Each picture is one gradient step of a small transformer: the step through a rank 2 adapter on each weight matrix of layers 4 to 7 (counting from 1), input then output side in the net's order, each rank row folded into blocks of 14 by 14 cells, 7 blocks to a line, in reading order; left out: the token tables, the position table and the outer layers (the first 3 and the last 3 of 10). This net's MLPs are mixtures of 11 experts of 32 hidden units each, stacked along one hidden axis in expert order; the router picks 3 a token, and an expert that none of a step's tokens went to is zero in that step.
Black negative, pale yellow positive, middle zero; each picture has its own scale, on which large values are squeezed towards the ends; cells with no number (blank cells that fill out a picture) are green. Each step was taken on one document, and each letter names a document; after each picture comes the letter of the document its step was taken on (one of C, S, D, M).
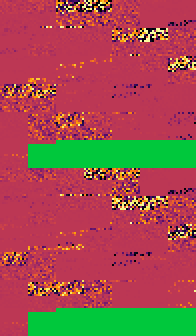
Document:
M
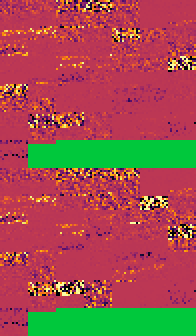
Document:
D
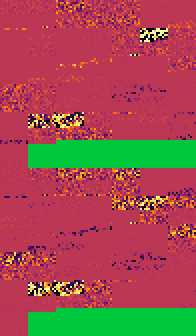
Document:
M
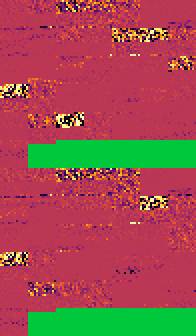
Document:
D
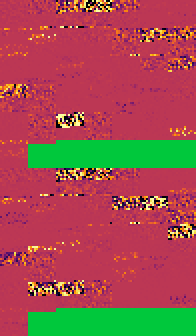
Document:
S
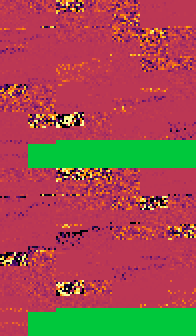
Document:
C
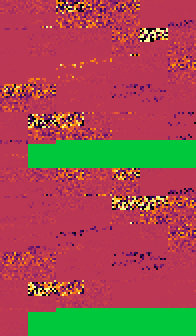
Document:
M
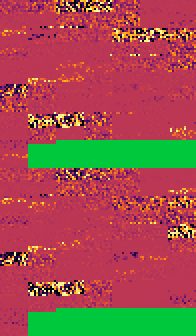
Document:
S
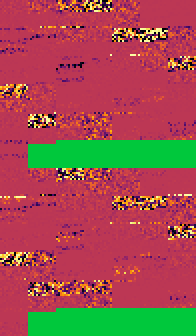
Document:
C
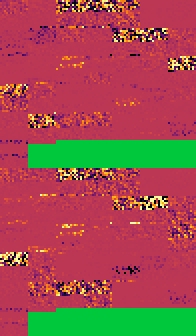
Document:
S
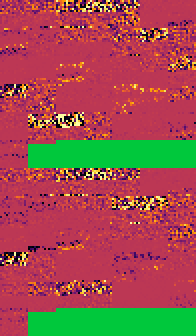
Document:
S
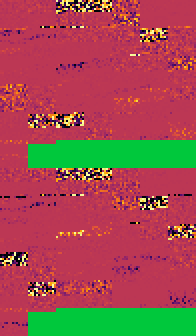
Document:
C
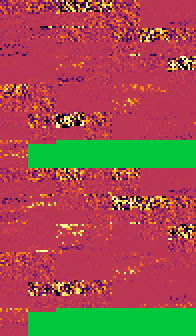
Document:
D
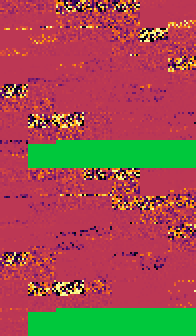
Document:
M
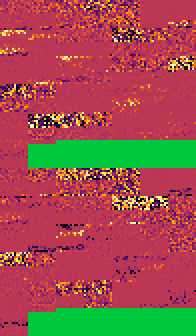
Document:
D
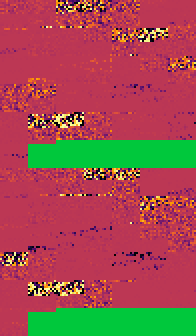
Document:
M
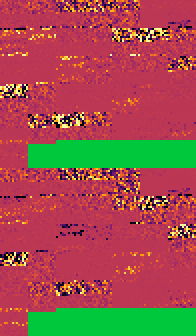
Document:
D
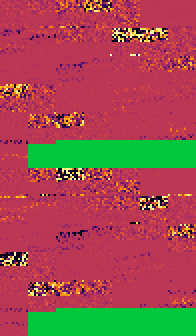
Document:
C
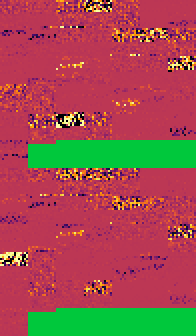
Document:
S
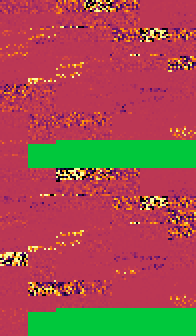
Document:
S
